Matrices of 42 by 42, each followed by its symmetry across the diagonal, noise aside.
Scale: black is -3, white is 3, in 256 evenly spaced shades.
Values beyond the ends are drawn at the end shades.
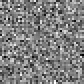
antisymmetric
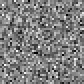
neither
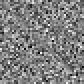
antisymmetric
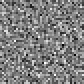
antisymmetric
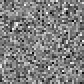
neither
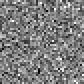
neither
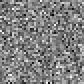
neither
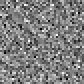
antisymmetric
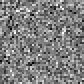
antisymmetric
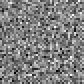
antisymmetric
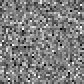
neither
